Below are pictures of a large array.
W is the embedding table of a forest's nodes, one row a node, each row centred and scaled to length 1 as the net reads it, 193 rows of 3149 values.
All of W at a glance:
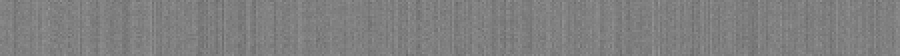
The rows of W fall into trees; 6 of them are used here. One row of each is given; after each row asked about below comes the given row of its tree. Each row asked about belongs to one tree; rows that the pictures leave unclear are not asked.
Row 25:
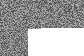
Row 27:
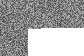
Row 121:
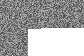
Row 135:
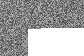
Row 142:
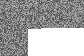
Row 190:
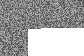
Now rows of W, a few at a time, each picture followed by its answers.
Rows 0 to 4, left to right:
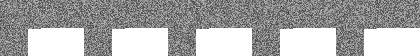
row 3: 142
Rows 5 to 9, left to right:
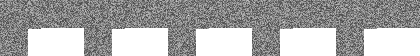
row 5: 27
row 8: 25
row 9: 25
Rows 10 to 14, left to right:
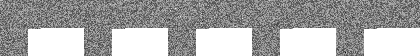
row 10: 27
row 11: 142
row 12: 25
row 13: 25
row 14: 121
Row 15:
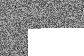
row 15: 25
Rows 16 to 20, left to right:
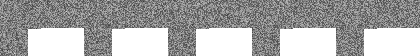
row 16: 190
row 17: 27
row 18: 142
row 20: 27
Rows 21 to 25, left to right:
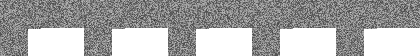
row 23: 142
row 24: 25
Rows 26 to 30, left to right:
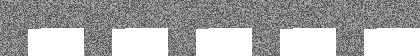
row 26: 121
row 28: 25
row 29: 121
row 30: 27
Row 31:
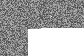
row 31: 25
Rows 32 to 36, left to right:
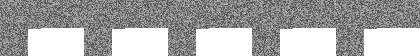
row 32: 121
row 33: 190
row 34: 121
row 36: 27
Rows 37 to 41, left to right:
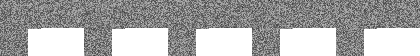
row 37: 142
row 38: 142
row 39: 121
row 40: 27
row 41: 27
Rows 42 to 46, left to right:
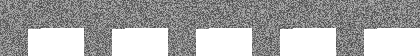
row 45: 27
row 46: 142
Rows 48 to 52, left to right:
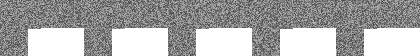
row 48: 135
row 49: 25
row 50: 142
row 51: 190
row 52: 142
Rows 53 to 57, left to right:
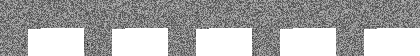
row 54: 142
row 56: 25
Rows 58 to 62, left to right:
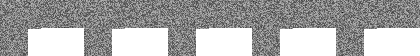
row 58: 25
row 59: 25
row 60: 25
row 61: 27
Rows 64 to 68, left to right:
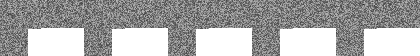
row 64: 27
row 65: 142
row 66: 27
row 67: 25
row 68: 27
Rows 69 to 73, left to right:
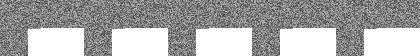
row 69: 25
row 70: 121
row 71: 121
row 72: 25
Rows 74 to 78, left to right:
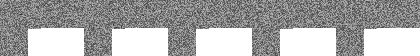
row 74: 25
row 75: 190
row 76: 135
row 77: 25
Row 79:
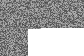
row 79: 25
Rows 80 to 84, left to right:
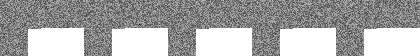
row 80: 121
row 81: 25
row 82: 27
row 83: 121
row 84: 27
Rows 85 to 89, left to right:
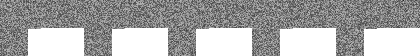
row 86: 121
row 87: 25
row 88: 25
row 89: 190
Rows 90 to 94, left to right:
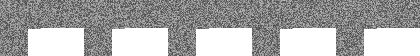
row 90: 27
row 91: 25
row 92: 190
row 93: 27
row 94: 135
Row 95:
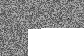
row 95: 142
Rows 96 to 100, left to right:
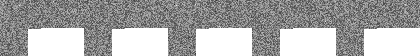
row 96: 190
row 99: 27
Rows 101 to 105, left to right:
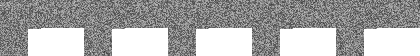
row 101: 142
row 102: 25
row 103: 27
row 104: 27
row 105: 25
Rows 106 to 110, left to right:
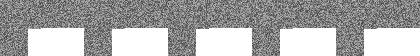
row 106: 27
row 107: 25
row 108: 142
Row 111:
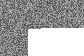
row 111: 27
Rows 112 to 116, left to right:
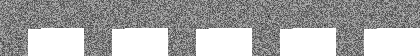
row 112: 190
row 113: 27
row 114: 27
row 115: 121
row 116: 121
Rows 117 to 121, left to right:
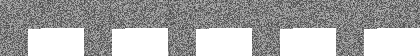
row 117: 27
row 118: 142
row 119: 142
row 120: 25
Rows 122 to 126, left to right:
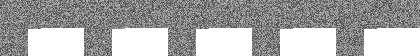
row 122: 121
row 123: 25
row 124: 121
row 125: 25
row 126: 27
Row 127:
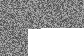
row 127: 27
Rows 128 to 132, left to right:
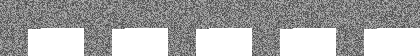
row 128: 27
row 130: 27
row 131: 121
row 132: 121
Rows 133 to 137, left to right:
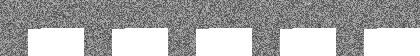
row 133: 121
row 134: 121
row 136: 121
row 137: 121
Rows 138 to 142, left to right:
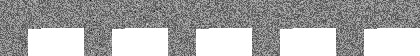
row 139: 135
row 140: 27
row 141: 25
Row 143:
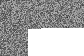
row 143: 142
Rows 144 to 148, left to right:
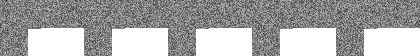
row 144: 135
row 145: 135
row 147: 27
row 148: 142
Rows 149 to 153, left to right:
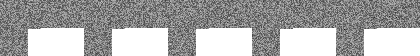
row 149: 27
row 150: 121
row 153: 121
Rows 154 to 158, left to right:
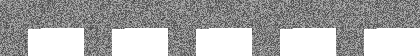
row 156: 27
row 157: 27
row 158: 27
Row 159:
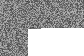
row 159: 190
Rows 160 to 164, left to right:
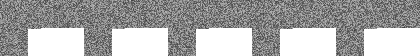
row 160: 121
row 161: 27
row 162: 190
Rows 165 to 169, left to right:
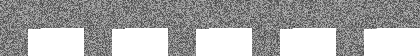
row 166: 27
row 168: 27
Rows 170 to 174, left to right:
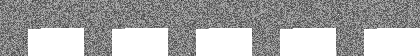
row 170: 121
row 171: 25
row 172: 25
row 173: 27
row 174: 142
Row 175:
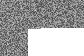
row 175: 25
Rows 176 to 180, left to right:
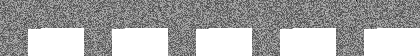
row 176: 121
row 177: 25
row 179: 25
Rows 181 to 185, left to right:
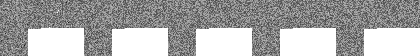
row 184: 25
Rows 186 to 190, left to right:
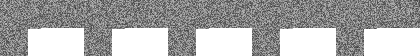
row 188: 25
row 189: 25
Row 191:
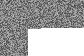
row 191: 25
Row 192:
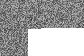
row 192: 142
